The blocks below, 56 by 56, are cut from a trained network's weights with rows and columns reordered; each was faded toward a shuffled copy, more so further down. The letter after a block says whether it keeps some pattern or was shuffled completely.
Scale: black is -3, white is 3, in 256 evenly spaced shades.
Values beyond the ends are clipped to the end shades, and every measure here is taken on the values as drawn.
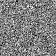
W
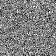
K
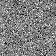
W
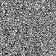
K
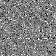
K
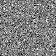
K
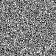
W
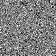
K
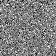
W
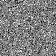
W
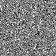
K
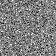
W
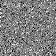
K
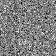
W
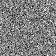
W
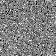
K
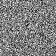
K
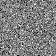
W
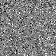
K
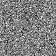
W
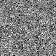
K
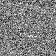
W
